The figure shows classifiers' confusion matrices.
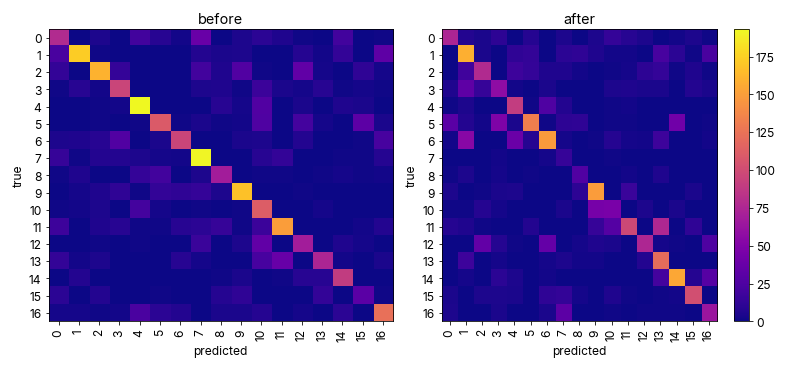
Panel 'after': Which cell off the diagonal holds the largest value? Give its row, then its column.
11, 13
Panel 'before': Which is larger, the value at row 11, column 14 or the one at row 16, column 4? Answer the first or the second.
the second
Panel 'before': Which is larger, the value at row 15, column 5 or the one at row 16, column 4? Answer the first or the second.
the second
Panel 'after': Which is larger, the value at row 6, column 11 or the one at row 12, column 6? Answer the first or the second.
the second
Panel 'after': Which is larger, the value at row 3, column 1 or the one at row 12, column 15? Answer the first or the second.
the first
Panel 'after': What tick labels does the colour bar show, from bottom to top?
0, 25, 50, 75, 100, 125, 150, 175
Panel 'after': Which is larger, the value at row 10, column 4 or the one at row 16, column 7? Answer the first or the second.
the second
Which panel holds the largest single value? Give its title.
before
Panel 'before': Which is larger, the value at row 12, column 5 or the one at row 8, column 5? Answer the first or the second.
the second
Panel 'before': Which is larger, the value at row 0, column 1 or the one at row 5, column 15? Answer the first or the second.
the second
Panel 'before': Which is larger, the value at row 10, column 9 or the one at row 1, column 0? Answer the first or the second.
the second
